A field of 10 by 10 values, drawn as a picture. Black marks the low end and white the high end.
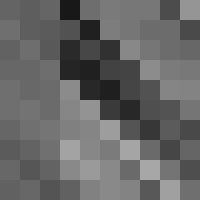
Grain: diagonal, down to the right. Average level on the scale: 40%. Seam: vertical, 30% of the way across, the left part calmer. Calmest part: middle left. Mirror symmetry: none.
